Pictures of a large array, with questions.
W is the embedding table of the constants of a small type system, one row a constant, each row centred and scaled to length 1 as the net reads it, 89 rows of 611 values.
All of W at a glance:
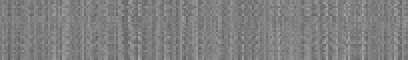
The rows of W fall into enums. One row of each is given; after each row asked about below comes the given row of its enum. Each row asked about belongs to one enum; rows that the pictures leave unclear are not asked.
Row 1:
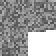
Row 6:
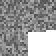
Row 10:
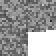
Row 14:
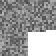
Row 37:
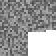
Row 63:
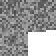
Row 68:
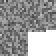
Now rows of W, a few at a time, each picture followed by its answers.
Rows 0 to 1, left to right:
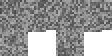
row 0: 63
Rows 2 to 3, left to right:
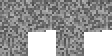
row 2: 37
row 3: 37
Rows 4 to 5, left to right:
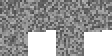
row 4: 63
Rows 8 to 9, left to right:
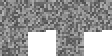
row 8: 1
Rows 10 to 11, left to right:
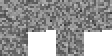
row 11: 68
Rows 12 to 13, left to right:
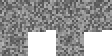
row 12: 14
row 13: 63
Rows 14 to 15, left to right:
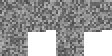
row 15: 1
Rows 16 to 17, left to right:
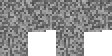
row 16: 37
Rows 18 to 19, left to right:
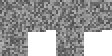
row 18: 14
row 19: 1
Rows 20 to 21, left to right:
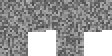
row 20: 37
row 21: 14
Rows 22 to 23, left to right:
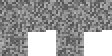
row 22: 14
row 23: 14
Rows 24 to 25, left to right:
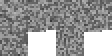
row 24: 10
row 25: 37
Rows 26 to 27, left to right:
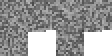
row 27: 10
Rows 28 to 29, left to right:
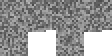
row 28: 37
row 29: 63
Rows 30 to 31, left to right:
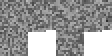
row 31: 10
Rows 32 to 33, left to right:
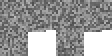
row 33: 1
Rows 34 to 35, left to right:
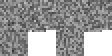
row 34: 68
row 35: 37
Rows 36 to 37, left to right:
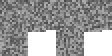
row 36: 14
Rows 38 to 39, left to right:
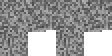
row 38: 37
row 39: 37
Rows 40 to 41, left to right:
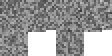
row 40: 63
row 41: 68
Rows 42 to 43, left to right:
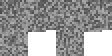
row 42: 63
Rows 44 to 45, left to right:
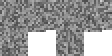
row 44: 1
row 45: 68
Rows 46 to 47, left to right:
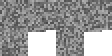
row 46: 1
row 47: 37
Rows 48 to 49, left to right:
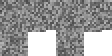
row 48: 14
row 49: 1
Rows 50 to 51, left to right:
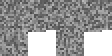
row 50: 6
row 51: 37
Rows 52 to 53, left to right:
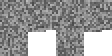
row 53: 1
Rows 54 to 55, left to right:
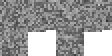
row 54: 1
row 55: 10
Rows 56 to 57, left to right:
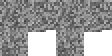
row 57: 1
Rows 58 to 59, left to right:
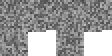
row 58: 6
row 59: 14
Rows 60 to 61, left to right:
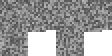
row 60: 14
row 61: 37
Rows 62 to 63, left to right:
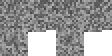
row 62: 6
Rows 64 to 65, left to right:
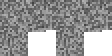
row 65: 37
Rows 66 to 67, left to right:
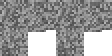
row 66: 1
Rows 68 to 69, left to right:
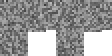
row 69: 1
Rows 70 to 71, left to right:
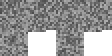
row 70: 63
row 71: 14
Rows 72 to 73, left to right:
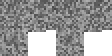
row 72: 6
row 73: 63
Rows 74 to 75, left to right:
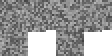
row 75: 10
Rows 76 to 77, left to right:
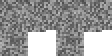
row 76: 14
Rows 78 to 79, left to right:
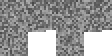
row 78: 37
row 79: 63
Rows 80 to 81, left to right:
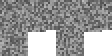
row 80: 14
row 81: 37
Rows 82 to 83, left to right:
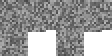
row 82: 14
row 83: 1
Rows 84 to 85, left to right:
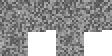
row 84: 14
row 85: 63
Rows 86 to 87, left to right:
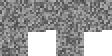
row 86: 1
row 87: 14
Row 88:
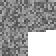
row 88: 1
